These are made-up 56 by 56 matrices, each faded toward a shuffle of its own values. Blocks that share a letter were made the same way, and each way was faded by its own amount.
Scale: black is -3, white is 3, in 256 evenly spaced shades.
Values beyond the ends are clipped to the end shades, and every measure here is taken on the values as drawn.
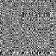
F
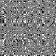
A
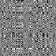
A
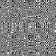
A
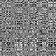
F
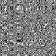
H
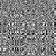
F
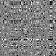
A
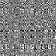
A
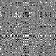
A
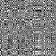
F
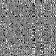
H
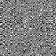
H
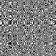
H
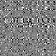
A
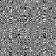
A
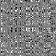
A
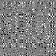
H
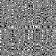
H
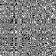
H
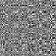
F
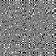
A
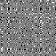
A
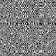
H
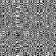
F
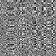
F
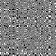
A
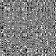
H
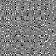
A
